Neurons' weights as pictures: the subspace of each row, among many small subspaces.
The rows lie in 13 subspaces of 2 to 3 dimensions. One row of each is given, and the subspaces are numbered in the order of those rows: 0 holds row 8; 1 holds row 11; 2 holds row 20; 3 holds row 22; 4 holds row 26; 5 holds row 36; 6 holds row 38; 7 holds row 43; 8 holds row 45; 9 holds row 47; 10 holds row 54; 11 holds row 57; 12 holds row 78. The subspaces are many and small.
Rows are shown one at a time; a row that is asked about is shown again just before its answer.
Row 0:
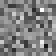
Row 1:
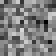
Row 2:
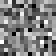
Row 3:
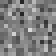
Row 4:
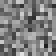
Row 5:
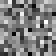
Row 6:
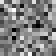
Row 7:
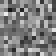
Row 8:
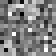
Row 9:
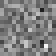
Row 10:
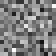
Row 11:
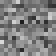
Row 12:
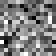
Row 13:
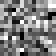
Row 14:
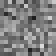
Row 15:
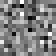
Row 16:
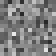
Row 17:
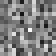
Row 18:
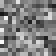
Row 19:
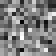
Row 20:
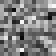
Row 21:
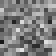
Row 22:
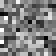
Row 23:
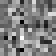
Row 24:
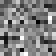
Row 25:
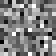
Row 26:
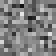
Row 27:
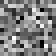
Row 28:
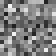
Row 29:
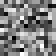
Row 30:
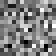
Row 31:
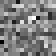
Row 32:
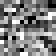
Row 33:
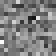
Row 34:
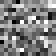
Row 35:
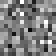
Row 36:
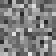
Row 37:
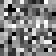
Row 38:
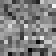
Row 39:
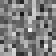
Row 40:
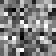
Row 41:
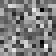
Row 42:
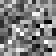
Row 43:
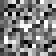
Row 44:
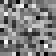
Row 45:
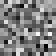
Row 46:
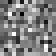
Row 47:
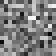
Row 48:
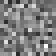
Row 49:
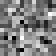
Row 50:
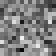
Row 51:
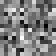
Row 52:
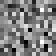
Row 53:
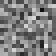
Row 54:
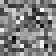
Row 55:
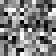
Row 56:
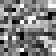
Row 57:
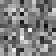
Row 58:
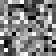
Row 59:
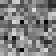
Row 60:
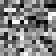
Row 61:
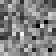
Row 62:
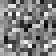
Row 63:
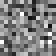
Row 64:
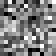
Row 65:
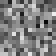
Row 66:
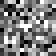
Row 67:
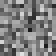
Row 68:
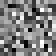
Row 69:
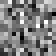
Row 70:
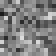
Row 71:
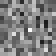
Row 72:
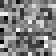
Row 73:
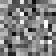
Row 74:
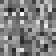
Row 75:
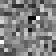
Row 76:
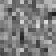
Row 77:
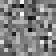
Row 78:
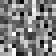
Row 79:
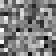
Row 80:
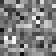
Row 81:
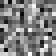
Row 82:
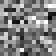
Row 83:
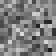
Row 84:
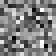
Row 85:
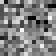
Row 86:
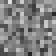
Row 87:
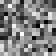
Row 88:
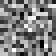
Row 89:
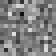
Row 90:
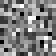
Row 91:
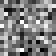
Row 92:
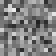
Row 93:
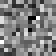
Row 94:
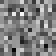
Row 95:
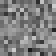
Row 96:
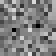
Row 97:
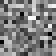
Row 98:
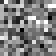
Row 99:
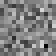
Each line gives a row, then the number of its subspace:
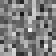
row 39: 12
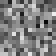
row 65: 5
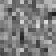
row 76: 5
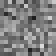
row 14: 6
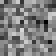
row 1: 9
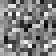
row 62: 7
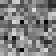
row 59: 1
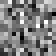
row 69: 5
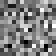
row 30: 7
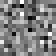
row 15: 4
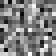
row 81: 3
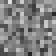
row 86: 3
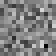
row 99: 7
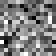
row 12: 0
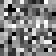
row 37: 0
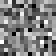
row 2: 5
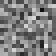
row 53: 11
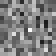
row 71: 2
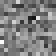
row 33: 1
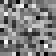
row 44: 8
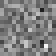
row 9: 7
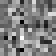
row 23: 12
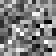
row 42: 8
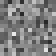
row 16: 0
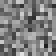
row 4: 12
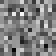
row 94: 6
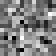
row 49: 12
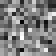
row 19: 2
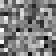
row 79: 3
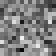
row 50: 8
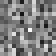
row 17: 12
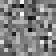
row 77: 4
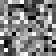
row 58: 0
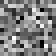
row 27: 10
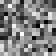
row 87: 8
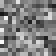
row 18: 3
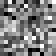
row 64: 6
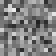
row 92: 0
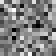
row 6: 7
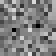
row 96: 7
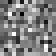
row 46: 0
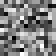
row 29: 11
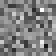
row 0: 10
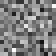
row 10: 6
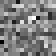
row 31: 1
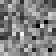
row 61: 8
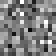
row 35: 4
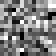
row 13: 2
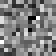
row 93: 1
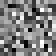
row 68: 10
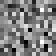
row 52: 10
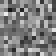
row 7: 6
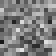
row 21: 8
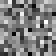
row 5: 5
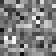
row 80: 7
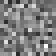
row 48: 8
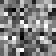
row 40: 11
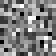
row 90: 2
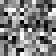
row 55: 11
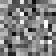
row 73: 9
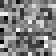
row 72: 3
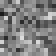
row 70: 3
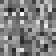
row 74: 6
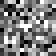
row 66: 7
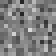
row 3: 4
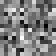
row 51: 11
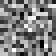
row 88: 11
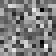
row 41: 10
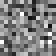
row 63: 9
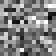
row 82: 4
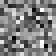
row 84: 10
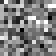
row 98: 9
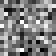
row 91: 6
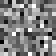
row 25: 5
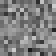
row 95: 6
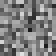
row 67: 12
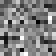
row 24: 0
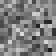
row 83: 8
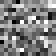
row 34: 1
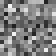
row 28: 0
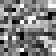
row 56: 2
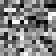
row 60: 4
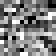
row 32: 2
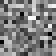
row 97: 9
